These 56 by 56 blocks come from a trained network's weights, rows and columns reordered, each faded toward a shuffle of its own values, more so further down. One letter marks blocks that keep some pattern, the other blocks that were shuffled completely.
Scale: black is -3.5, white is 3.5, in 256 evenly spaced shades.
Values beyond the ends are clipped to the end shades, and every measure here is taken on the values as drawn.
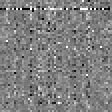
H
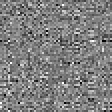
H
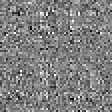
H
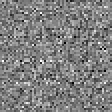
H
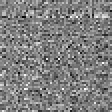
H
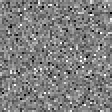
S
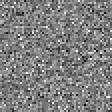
S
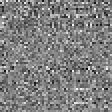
H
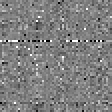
H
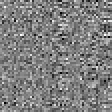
H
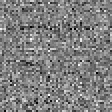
H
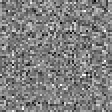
H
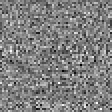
H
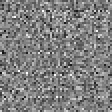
H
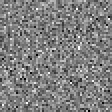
S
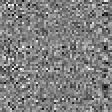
H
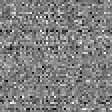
H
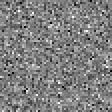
S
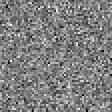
S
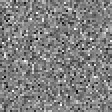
S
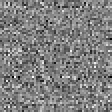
H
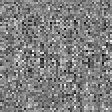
H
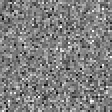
S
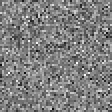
S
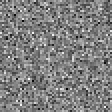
S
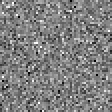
S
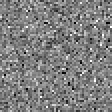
S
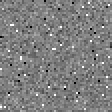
S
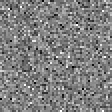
S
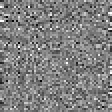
H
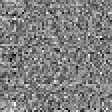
H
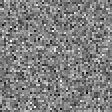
S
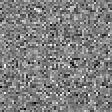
H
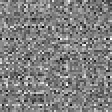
H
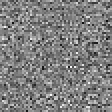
H
